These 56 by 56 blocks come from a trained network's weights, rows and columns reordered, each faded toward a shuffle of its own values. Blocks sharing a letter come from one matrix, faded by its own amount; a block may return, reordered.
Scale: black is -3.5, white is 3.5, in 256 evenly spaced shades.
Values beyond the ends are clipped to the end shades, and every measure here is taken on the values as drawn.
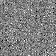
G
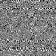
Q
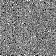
G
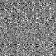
Q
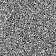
G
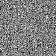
G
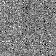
G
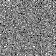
G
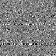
Q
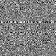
Q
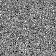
G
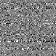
Q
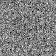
G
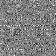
Q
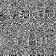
Q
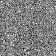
G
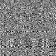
Q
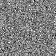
G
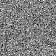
G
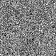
G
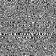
Q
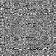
Q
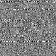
Q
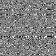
Q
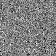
G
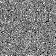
G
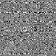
Q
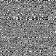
Q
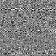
Q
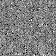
G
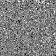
G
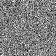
G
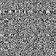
Q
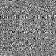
Q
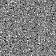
G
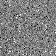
G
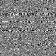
Q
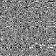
Q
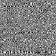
Q
